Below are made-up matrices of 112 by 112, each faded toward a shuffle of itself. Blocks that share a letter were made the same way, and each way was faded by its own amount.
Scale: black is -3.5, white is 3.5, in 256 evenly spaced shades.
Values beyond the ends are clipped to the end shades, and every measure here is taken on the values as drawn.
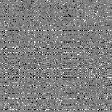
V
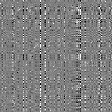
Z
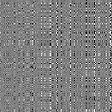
Z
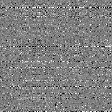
V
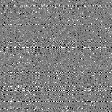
V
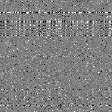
V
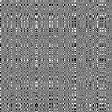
Z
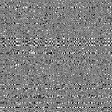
V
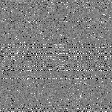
V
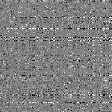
V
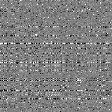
V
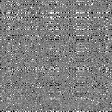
V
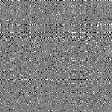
V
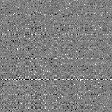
V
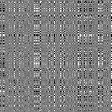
Z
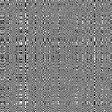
Z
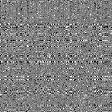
V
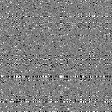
V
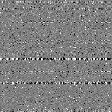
V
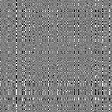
Z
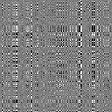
Z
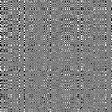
Z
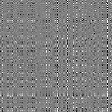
Z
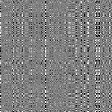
Z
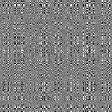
Z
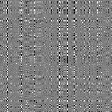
Z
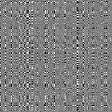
Z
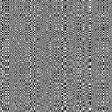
Z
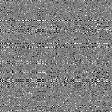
V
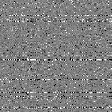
V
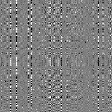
Z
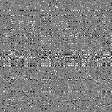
V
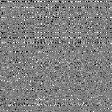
V
